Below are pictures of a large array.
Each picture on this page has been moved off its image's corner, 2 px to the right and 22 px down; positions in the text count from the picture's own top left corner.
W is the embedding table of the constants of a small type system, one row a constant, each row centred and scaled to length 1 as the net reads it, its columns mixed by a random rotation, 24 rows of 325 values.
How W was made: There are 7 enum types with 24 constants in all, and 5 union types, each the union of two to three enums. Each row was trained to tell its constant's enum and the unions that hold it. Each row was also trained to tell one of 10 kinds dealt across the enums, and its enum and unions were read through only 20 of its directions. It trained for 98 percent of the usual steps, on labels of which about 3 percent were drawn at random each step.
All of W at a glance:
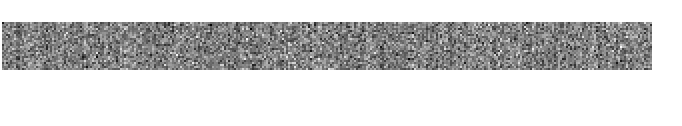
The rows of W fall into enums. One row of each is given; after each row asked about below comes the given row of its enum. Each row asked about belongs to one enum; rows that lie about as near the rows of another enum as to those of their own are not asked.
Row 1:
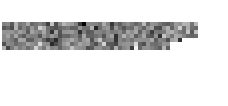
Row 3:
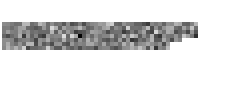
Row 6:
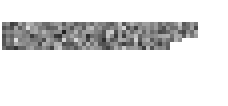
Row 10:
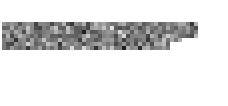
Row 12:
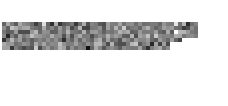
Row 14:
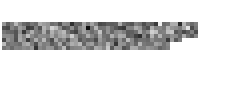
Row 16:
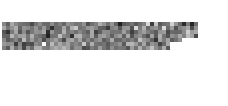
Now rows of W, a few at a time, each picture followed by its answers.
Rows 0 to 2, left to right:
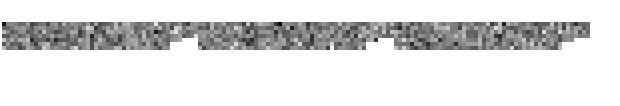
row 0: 1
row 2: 14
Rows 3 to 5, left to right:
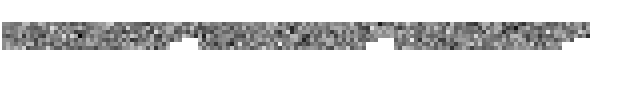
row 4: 16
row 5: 14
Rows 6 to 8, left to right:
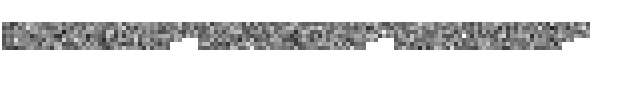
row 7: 6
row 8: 3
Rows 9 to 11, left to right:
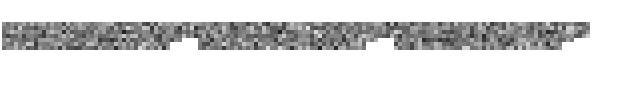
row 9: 3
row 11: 1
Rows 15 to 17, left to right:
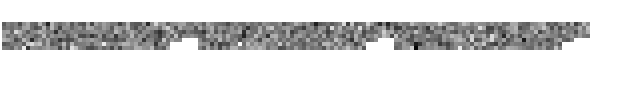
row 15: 1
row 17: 16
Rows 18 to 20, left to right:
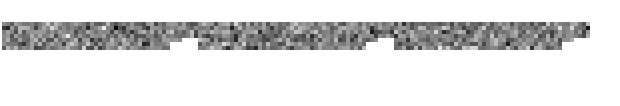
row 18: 14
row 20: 1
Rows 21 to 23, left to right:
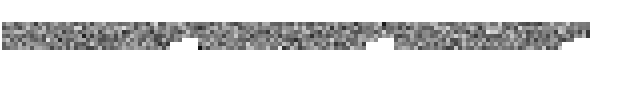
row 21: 6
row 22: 6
